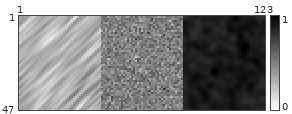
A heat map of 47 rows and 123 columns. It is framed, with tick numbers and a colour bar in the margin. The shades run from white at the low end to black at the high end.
The table splits into one row of 3 panels. Panel 1,1: low, slanting up to the right. Panel 1,2: middling, fine-grained. Panel 1,3: very high, blotchy, faint in contrast.
